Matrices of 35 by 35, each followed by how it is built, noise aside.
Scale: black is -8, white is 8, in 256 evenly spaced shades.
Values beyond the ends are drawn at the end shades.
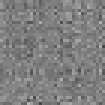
low rank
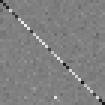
diagonal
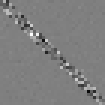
banded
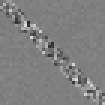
banded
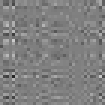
low rank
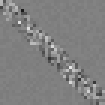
banded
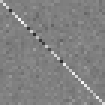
diagonal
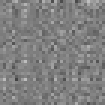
low rank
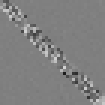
banded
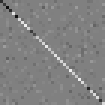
diagonal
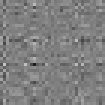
low rank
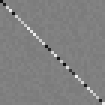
diagonal
